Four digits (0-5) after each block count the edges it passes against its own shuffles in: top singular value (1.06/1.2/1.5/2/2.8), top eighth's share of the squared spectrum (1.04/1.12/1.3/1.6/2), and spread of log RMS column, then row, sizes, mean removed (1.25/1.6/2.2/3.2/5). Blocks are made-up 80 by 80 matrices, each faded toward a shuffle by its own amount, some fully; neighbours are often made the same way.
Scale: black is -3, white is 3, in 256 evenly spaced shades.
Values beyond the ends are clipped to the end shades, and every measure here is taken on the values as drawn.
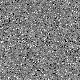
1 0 0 1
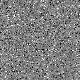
0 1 0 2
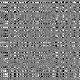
5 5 3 4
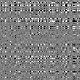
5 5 3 4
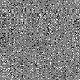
4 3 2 1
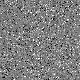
3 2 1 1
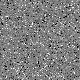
0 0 0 0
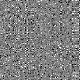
4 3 3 2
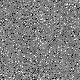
3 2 0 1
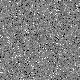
0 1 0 0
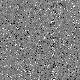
1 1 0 0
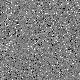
0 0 0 0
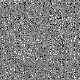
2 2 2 2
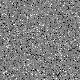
0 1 0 1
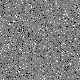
2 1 0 0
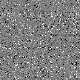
3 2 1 1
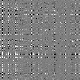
5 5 4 3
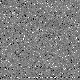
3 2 0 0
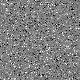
2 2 0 0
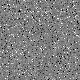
2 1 0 0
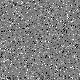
2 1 0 0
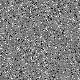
0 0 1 0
